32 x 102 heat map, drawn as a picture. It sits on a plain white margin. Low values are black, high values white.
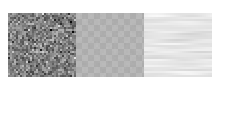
It is made of 1 by 3 panels. Panel 1,1: middling, fine-grained, strong in contrast. Panel 1,2: high, checkered, faint in contrast. Panel 1,3: very high, streaked across, faint in contrast.
